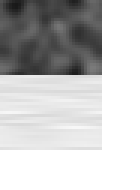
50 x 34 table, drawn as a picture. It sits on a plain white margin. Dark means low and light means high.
The table splits into 2 rows of 1 panel. Panel 1,1: low, blotchy. Panel 2,1: very high, streaked across, faint in contrast.
